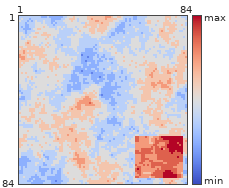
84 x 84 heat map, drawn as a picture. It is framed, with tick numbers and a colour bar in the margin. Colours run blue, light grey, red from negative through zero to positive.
Roughest part: bottom right. Ninth with the highest average: bottom right. Odd patch: higher, in the bottom right. Stripes: none. Mirror symmetry: none.
